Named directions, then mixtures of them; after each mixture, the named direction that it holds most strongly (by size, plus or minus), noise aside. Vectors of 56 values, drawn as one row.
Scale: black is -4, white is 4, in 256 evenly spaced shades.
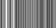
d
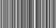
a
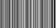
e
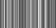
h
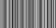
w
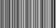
e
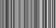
w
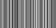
w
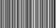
e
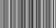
e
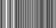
d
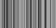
h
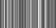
h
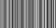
w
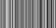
w
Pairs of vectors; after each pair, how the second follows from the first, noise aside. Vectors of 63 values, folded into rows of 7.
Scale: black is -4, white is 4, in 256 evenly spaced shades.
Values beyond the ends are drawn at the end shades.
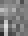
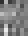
wrapped around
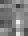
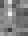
reversed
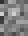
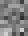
wrapped around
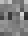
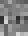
reversed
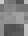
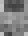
reversed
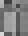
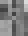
wrapped around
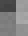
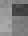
wrapped around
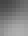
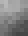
reversed
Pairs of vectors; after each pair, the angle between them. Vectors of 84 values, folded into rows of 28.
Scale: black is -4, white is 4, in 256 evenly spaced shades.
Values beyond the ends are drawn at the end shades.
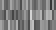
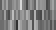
partly opposed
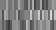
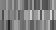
nearly parallel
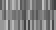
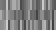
nearly parallel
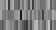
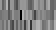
partly aligned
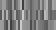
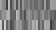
orthogonal
